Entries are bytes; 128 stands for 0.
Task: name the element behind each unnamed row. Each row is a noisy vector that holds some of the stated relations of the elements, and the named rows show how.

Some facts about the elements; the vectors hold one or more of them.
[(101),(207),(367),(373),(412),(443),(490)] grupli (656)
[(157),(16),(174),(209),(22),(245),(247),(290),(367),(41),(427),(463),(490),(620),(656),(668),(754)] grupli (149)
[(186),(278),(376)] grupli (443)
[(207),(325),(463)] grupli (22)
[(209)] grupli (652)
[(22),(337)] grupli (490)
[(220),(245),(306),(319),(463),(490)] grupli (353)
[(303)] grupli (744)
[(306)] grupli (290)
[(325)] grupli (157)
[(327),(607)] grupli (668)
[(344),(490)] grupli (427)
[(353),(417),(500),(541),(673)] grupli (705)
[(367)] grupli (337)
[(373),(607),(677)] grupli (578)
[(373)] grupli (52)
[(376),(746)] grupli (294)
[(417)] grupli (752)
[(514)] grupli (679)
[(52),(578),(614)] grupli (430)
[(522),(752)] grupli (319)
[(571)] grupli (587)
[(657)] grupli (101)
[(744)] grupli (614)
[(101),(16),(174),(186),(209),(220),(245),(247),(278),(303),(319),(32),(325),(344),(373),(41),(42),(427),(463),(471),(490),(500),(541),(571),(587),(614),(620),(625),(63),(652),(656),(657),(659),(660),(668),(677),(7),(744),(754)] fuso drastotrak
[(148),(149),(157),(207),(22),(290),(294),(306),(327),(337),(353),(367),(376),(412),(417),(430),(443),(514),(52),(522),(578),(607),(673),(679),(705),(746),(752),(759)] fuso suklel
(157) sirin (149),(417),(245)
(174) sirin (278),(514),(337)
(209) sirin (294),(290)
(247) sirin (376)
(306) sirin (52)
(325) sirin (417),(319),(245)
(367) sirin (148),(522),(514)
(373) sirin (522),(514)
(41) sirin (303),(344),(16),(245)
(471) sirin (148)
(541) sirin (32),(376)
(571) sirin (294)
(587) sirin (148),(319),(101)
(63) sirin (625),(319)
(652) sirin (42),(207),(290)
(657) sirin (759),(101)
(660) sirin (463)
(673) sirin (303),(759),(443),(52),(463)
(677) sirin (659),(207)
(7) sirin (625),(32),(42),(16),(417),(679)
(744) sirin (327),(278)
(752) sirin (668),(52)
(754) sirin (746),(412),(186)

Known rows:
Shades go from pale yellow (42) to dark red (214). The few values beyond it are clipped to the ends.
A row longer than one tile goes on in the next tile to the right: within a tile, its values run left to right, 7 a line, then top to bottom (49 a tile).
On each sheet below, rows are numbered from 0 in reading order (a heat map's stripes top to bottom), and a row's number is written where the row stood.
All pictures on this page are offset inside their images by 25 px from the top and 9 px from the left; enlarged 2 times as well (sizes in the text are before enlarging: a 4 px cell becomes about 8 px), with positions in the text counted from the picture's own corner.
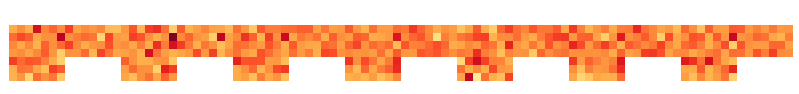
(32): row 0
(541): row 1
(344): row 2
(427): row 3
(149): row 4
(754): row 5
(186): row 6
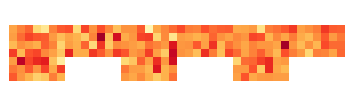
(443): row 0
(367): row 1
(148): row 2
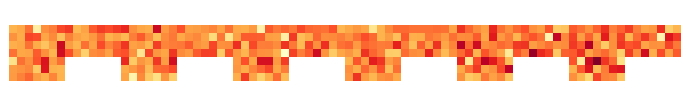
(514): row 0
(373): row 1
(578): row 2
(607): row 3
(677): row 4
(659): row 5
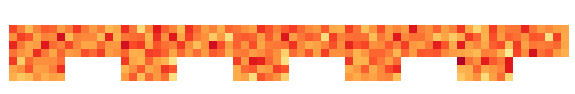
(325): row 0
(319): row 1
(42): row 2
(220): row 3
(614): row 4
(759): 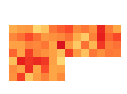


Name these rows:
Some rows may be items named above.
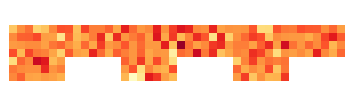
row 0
(412)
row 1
(571)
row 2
(157)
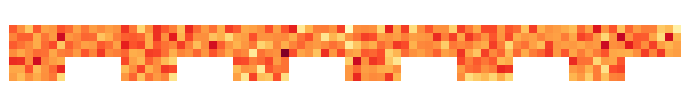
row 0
(186)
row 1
(319)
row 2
(278)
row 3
(376)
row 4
(101)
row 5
(247)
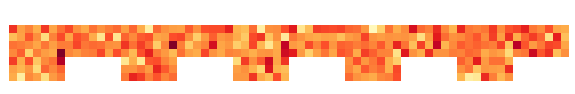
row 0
(174)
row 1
(353)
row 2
(327)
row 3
(306)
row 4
(209)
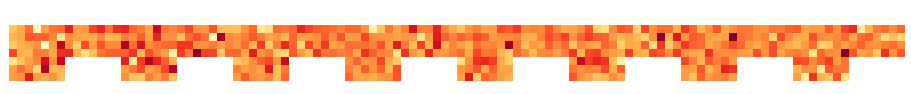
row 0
(337)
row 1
(677)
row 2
(22)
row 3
(306)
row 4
(679)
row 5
(443)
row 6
(500)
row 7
(278)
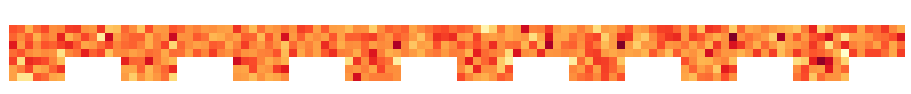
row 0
(652)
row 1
(186)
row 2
(463)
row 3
(417)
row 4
(752)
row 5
(705)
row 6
(541)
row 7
(207)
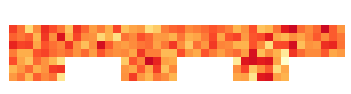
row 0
(319)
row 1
(746)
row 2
(294)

